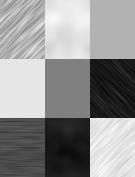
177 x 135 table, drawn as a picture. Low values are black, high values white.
The table splits into 3 rows of 3 panels. Panel 1,1: high, slanting up to the right. Panel 1,2: very high, smooth, faint in contrast. Panel 1,3: high, flat. Panel 2,1: very high, flat. Panel 2,2: middling, flat. Panel 2,3: very low, slanting down to the right, faint in contrast. Panel 3,1: low, streaked across, faint in contrast. Panel 3,2: very low, smooth, faint in contrast. Panel 3,3: very high, slanting up to the right, faint in contrast.
